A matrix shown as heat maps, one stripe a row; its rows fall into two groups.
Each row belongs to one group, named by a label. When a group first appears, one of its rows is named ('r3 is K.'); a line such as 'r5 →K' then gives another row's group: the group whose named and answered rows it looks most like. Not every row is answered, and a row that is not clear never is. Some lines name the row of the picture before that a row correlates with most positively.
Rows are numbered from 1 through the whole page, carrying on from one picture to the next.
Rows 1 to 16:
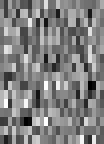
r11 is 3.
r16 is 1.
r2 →1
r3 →3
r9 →1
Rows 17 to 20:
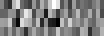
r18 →3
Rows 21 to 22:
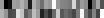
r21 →1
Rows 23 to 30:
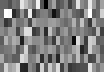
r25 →1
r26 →3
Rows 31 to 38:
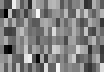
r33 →3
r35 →3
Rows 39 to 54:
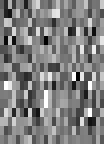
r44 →1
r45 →1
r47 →1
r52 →3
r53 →1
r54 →3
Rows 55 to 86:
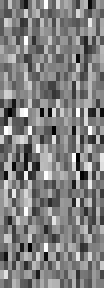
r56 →1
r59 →3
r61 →1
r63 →3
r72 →1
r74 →3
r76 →3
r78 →3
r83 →3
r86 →1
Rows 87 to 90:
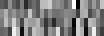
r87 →1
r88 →3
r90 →1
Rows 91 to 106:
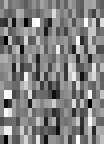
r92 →1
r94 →3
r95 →3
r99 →3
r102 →1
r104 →3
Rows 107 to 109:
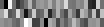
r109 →3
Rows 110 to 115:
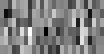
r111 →1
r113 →3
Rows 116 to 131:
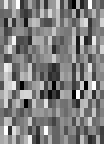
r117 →1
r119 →1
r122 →1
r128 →1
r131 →3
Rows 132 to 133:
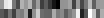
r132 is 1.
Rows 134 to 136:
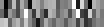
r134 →1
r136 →3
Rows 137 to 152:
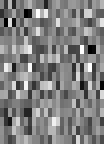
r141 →3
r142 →3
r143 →1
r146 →3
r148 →1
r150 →1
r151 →1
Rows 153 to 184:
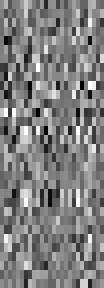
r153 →3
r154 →3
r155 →3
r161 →3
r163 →1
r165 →3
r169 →3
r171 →3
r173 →3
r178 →1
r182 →3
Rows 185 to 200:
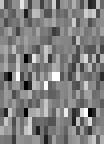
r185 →1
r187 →1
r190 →3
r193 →1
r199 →3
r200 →3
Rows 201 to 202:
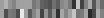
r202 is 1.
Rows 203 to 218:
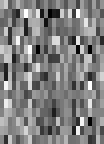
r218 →3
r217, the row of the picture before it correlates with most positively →201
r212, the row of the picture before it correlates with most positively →201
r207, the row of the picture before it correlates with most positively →201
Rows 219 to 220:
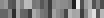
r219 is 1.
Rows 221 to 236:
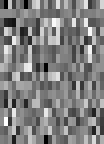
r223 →1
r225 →1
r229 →1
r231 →3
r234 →3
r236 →3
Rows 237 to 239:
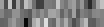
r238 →1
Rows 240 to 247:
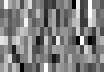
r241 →3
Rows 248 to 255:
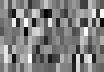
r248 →3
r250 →3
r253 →3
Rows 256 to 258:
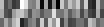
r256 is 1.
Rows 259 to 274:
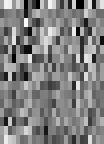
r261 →3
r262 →1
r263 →3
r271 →1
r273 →3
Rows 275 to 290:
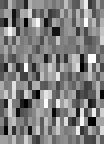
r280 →3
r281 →3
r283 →1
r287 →1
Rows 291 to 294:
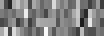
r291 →1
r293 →3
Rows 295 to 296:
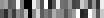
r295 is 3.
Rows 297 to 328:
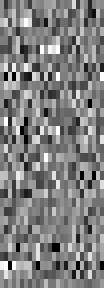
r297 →1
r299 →3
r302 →1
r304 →3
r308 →1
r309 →3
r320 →1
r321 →3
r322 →1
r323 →1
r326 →3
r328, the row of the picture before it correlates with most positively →295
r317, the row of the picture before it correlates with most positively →295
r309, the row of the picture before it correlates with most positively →296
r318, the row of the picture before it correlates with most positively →296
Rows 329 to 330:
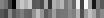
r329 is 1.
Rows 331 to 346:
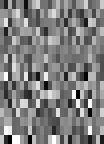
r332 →1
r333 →3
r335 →1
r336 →3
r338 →1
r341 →1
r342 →3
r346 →1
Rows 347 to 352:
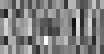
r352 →3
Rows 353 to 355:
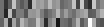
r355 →3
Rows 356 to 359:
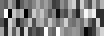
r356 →1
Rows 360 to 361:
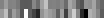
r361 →3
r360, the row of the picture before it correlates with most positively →357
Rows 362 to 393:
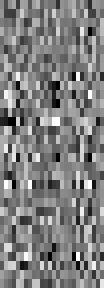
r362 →1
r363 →1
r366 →1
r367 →1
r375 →1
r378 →3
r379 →1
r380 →3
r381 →1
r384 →1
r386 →1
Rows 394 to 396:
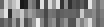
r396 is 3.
